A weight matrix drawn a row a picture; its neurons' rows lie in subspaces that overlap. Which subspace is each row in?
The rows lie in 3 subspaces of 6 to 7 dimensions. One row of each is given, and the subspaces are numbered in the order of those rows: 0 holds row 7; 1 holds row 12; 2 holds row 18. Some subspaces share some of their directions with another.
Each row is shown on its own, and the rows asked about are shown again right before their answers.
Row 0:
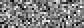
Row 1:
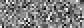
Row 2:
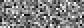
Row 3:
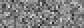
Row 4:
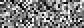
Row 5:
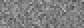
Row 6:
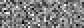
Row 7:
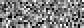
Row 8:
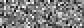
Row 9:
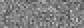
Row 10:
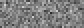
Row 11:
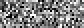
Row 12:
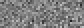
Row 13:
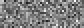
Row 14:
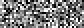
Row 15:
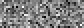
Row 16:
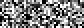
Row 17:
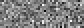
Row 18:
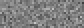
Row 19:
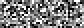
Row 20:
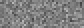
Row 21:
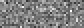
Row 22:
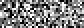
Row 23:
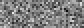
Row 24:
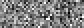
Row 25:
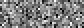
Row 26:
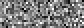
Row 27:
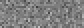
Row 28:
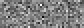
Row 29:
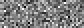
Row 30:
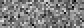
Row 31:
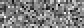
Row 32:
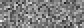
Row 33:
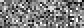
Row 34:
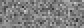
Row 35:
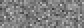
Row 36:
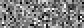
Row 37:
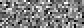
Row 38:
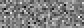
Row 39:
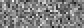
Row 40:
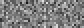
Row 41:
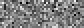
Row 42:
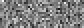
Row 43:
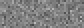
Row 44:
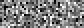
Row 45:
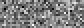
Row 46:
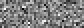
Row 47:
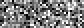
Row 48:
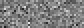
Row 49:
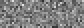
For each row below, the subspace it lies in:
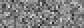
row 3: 0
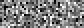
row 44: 2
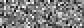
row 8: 0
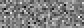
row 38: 2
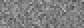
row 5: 2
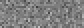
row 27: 0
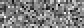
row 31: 2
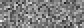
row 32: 2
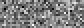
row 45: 2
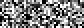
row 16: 2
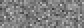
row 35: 2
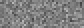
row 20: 1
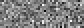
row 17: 1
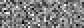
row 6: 2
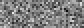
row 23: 1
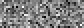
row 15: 2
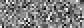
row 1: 0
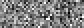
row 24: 0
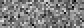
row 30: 2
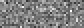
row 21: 0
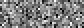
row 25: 2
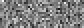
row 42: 0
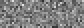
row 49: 0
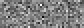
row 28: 1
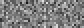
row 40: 0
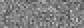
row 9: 1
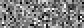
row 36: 2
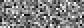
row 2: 2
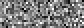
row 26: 0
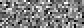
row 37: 0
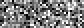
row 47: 2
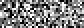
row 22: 1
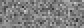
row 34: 0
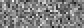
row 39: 0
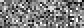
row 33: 1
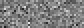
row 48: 1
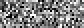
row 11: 1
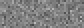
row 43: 2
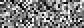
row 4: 1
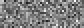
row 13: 2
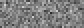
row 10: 0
